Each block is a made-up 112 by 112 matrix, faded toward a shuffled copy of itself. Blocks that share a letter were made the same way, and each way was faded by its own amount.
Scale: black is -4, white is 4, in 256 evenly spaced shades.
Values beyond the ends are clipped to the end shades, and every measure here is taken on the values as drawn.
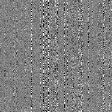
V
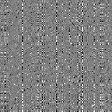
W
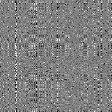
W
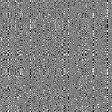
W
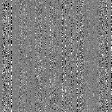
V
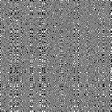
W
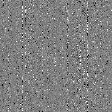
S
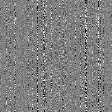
V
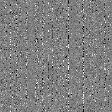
S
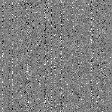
S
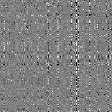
W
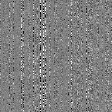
V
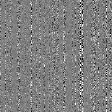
V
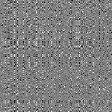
W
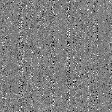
S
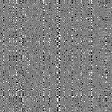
W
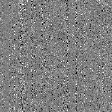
S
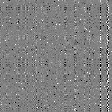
W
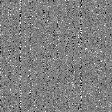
S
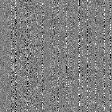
V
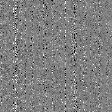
S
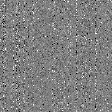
S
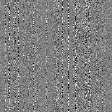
V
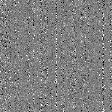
S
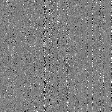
S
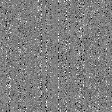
S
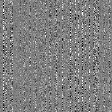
V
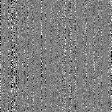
V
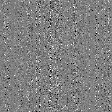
S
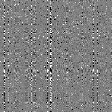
W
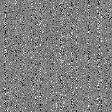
S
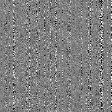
V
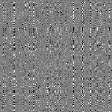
W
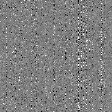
S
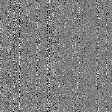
V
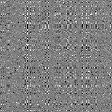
W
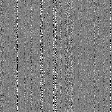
V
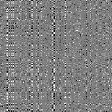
W
